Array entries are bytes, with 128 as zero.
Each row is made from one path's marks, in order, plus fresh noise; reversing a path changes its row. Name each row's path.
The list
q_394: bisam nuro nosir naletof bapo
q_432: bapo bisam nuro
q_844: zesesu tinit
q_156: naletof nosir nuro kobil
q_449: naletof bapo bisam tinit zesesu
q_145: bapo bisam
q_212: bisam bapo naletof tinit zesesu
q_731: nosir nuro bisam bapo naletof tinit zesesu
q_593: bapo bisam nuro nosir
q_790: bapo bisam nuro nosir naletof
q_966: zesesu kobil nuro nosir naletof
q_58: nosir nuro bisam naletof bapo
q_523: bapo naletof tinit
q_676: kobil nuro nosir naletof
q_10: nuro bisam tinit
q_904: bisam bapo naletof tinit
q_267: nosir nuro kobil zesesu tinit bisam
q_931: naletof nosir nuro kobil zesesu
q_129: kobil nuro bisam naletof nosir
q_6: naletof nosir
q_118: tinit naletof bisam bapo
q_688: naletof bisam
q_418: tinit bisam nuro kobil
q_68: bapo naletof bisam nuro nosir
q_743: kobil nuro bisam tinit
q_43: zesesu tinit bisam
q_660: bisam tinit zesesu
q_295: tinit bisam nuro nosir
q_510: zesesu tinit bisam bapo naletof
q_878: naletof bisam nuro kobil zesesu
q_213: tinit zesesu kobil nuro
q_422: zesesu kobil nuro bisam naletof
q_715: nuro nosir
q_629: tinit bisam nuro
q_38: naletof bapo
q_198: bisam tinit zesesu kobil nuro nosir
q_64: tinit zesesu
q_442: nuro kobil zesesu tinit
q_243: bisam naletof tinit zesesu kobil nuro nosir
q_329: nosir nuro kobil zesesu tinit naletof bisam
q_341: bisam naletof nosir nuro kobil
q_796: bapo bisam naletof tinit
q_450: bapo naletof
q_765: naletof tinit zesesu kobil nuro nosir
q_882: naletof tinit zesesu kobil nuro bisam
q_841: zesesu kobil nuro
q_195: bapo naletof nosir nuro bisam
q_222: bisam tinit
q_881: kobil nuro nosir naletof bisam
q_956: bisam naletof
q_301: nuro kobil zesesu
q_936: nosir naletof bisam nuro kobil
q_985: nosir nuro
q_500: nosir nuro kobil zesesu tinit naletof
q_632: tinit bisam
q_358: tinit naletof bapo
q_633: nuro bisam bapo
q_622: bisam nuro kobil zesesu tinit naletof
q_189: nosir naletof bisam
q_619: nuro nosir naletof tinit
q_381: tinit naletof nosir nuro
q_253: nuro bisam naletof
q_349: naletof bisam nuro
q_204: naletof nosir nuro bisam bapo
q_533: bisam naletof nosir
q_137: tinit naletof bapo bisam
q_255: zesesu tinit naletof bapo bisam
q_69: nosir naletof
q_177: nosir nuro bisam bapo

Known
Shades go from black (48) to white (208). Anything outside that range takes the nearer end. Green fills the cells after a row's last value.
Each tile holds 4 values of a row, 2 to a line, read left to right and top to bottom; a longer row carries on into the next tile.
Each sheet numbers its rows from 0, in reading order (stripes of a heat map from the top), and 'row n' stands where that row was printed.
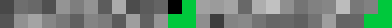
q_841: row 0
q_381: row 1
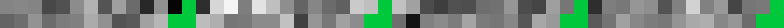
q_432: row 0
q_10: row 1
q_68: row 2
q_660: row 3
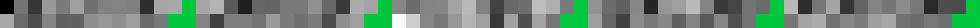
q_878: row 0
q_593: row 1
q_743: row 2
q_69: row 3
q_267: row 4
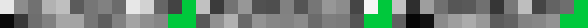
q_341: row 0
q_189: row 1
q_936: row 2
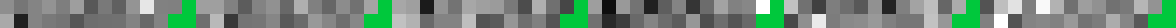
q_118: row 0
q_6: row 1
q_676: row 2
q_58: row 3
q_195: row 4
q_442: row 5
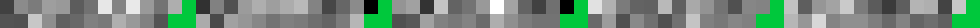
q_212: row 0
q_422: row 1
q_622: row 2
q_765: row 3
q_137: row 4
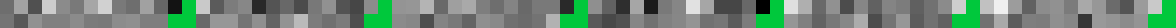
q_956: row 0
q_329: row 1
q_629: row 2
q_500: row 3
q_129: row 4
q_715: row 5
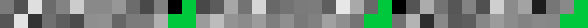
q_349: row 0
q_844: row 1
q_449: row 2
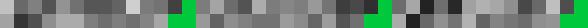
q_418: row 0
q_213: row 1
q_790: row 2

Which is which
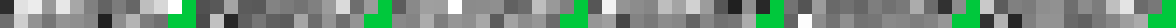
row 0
q_619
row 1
q_38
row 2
q_222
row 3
q_253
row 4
q_688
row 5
q_156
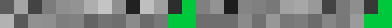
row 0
q_966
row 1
q_450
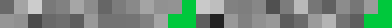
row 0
q_633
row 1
q_533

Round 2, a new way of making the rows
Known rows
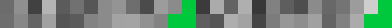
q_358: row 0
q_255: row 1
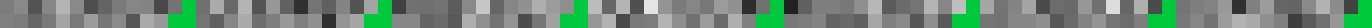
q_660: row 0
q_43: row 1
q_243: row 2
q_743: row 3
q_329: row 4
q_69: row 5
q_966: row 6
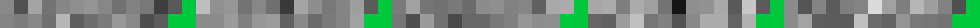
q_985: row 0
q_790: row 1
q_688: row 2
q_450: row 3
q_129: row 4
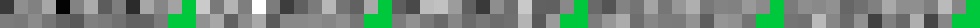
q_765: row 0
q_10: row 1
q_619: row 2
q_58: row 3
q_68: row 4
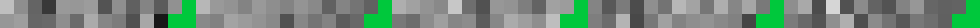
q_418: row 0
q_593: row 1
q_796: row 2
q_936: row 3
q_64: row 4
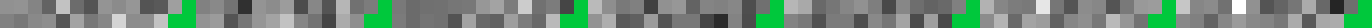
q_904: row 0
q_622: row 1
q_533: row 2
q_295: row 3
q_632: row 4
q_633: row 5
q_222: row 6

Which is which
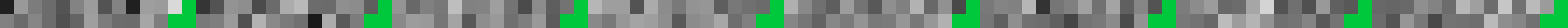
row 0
q_882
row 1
q_931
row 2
q_177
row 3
q_432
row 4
q_956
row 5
q_6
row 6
q_841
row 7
q_189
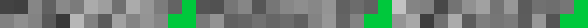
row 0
q_881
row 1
q_381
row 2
q_629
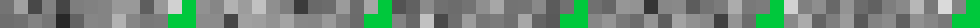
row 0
q_137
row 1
q_442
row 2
q_156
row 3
q_500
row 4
q_253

